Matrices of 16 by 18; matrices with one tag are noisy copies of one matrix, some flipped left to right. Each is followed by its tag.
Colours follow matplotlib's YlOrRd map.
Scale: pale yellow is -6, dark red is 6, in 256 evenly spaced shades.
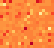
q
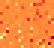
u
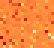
u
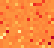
u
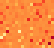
u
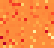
u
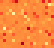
q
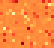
q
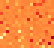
u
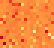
u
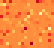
q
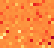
u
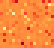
q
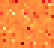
q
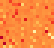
u
